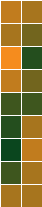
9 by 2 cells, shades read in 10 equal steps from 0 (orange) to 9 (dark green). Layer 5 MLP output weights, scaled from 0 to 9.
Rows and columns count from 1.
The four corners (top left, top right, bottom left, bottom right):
2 3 3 3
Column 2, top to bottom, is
3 5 8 5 7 3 2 3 3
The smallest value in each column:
0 2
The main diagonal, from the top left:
2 5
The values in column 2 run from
2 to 8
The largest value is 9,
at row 7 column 1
